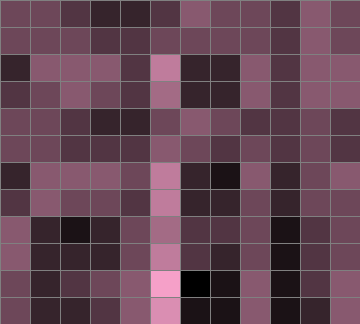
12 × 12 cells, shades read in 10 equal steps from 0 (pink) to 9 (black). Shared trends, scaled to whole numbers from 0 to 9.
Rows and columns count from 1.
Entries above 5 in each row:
5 3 5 5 6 6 4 5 7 7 6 7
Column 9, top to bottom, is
5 5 4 4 6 5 4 5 5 5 4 4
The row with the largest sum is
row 9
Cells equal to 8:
9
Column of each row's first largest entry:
4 4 1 7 4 3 8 7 3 10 7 7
